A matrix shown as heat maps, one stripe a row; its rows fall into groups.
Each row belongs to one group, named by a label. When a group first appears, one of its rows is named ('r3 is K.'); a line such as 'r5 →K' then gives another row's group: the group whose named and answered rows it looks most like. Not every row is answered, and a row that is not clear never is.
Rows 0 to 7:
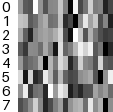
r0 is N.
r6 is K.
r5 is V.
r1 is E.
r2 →N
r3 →N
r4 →K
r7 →N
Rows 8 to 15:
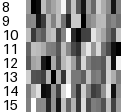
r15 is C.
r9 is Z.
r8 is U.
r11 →N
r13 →K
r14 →C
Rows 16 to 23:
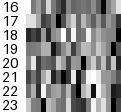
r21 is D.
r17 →C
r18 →U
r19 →N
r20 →Z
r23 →E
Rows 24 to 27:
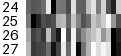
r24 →D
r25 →U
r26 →U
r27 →U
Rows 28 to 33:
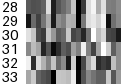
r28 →D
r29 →D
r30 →E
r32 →V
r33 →K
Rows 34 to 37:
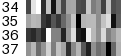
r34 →K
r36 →D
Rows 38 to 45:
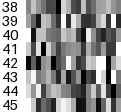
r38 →C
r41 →V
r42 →D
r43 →Z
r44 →E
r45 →K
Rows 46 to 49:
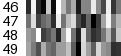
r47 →K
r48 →C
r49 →N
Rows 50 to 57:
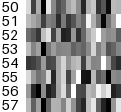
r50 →V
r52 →D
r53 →E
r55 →Z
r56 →U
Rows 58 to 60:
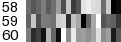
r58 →N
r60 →U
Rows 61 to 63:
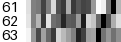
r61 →E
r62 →V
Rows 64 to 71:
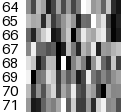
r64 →N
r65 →E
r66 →N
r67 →C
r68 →Z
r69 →V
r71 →U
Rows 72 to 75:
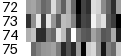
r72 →E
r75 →V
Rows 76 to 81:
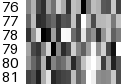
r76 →Z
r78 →C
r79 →D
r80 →N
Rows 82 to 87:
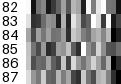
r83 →U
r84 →U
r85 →N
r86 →U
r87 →N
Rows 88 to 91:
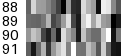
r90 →C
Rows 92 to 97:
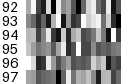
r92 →K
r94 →Z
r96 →E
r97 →C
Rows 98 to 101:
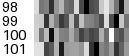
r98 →E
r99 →Z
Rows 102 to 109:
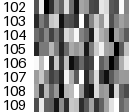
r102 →Z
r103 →D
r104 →K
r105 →D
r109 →C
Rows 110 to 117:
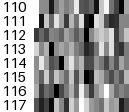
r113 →E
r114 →K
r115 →V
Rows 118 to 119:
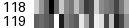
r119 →D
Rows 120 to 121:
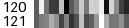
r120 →C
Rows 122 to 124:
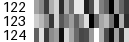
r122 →K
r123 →Z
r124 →K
